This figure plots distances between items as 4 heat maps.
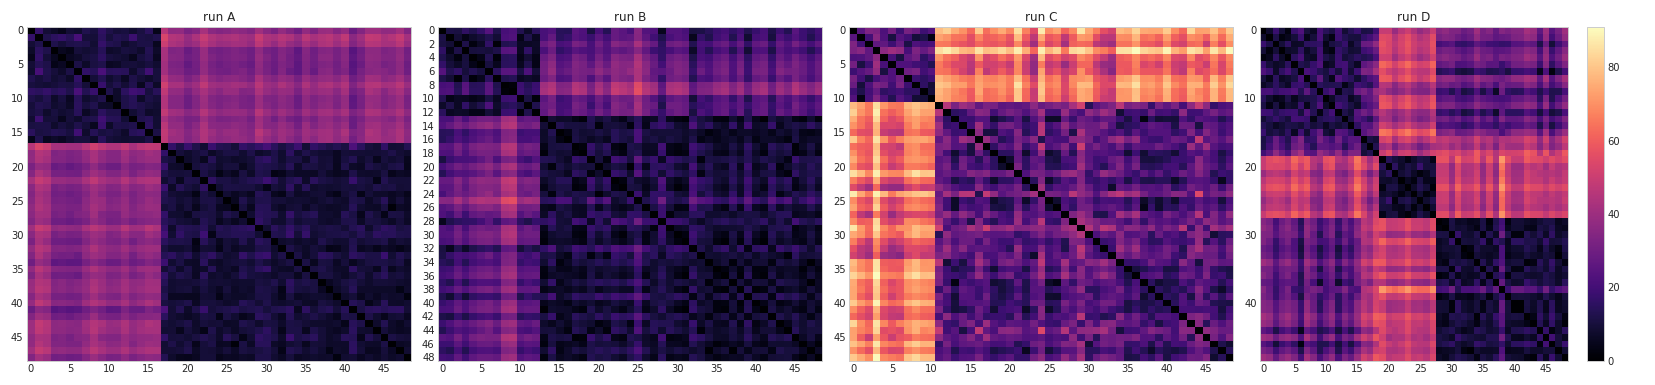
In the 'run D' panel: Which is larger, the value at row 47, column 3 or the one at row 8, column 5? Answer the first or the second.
the first
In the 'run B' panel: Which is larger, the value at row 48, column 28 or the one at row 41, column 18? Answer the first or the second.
the first
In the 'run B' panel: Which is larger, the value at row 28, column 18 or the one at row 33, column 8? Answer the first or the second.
the second
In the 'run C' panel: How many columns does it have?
49
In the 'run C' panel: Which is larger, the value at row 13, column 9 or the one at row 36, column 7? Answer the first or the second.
the second
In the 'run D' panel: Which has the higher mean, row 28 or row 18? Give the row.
18
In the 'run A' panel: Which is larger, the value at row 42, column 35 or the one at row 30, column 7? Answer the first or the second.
the second
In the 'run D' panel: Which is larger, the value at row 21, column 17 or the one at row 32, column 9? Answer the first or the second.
the first
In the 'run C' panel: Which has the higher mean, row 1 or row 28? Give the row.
1
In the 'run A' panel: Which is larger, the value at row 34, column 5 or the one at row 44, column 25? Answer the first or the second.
the first
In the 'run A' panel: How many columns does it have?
49
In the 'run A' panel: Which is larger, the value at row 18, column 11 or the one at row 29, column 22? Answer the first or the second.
the first
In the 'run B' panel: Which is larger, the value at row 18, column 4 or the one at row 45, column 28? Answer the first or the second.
the first
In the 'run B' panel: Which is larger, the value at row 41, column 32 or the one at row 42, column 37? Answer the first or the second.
the first
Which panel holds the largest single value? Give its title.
run C
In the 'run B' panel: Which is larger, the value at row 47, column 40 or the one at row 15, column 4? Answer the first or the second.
the second
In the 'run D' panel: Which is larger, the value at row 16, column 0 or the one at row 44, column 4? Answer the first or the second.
the second
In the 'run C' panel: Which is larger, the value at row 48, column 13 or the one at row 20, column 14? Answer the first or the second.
the second
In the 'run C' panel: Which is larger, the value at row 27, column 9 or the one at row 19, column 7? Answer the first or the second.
the second
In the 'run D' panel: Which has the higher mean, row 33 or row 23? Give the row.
23
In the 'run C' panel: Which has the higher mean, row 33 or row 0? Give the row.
0
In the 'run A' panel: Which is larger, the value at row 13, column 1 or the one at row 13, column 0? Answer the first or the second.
the first
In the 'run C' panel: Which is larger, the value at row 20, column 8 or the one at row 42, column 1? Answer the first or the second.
the first
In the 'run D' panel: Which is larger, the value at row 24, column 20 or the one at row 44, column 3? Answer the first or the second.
the second
